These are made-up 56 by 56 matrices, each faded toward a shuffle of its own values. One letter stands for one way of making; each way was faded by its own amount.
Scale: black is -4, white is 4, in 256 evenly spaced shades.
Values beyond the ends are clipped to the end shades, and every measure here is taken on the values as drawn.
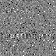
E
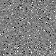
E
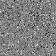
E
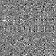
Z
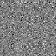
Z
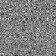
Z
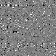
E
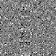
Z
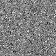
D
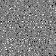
E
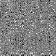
Z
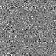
Z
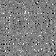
E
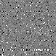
E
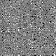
E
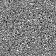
D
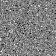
D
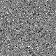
D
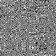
Z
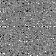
E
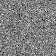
D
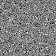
D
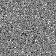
D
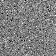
D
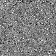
D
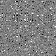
E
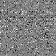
E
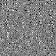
Z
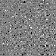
E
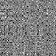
Z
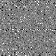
E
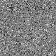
D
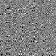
Z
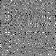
E
